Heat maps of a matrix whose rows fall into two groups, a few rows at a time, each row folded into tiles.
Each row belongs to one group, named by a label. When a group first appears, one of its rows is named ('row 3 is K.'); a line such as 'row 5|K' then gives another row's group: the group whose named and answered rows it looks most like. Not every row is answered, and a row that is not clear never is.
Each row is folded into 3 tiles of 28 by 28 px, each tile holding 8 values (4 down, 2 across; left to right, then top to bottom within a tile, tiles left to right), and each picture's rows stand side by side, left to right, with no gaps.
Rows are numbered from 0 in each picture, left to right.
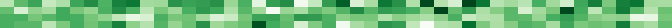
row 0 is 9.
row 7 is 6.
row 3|9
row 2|6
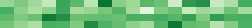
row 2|9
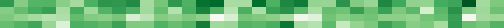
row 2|6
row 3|6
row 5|6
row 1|6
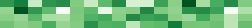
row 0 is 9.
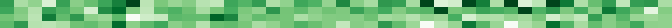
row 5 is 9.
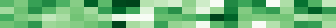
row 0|6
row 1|6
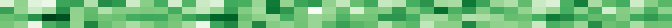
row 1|9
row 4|9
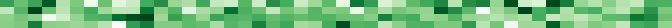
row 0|6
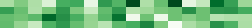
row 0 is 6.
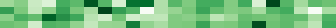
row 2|6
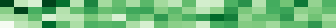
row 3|6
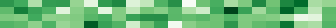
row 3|6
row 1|9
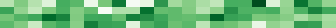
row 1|9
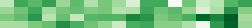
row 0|6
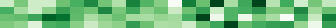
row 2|6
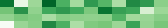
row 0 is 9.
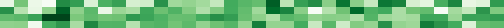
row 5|9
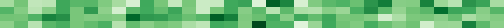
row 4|6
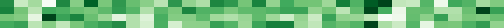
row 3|6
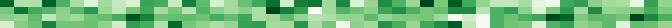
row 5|6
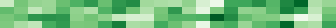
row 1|6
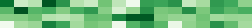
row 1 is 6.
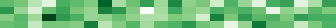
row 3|9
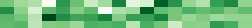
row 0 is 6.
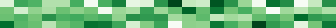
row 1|9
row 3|9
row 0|9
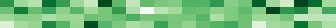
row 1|9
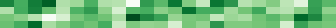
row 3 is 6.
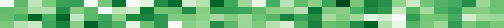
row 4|6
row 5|6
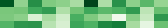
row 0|6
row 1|6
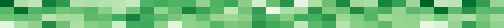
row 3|9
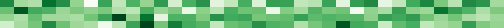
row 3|9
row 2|9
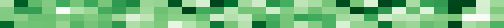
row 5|6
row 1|6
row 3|9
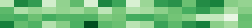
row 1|9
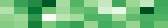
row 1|9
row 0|6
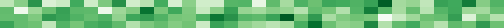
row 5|6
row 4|6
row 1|9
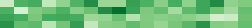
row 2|6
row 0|9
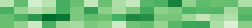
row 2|6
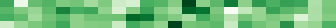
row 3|6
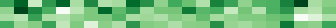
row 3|6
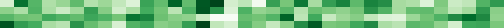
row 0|9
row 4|6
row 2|6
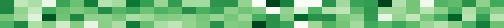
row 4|6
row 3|9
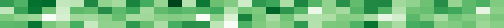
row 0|6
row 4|6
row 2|6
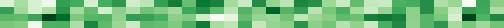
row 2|6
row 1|9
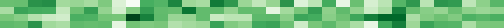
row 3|9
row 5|9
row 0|6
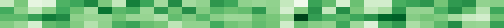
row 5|6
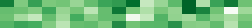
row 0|6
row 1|6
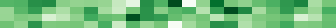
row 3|6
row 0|6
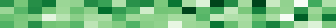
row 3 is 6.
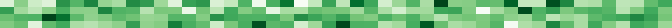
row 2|9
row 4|9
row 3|9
